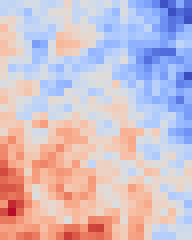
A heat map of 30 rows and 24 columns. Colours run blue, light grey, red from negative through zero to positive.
Slope: up to the bottom left. Histogram: bell-shaped. Stripes: none. Ninth with the lowest average: top right. Grain: blotchy.
